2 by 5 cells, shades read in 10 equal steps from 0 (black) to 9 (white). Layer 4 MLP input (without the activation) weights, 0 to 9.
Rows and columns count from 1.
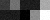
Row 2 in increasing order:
0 1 1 5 9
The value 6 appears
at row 1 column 5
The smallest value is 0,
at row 2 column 3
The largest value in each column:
2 4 1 5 9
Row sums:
14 16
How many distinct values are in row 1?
4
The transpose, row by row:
2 1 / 4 1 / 1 0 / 1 5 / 6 9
